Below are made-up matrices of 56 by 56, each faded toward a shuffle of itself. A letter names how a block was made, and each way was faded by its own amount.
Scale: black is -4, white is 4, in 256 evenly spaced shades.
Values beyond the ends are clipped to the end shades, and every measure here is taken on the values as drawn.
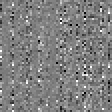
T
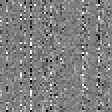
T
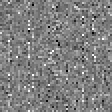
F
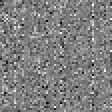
F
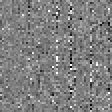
F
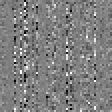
T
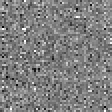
F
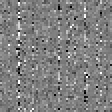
T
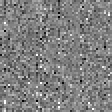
F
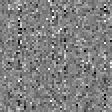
F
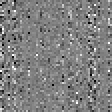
T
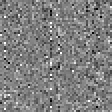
F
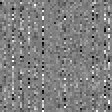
T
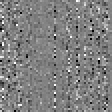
T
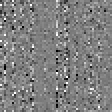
T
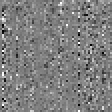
T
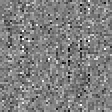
F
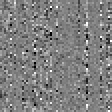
T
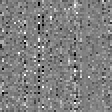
T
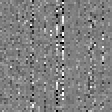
T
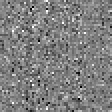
F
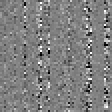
T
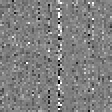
T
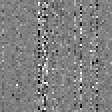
T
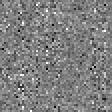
F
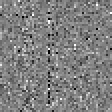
F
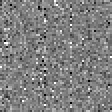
F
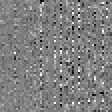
T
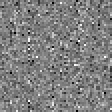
F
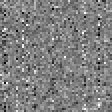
F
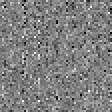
F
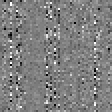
T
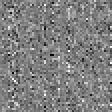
F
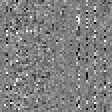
T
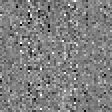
F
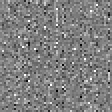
F
